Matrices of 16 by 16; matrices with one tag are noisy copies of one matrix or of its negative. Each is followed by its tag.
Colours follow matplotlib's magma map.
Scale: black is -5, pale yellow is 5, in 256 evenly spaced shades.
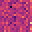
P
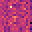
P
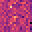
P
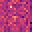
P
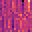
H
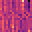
H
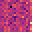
P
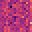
P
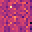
P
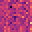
P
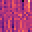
H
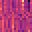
H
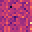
P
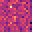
P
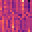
H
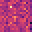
P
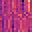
H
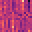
H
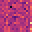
P
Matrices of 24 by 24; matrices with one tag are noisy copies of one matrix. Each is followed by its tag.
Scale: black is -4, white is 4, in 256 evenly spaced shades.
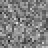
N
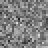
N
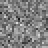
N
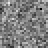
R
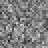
N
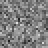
N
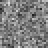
R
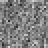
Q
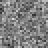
R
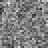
R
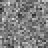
R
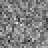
N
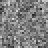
R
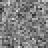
R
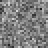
R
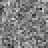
R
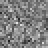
N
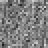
Q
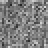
Q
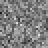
N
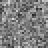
R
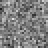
R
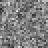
R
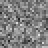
N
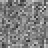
Q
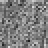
Q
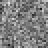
R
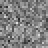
N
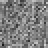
Q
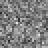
N
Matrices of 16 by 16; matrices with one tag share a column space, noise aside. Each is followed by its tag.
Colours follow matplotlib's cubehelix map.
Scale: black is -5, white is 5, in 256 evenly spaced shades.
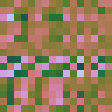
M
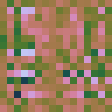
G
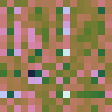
G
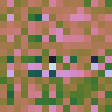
M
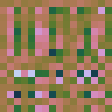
G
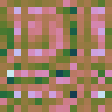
G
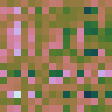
G
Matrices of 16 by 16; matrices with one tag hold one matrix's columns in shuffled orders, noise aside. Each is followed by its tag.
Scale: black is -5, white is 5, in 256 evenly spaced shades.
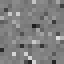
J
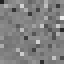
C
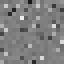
C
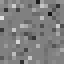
C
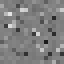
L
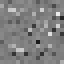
L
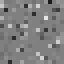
C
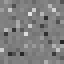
L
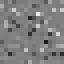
L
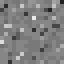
C
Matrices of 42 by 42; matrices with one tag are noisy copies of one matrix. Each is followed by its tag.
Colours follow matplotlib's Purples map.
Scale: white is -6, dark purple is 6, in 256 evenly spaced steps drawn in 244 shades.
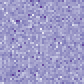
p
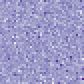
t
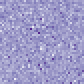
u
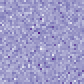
u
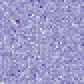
p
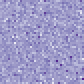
t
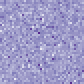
u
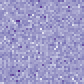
p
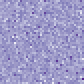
t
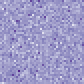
p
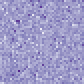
p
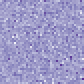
t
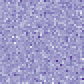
t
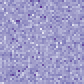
p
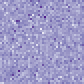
p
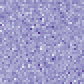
u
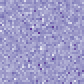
u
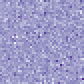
t
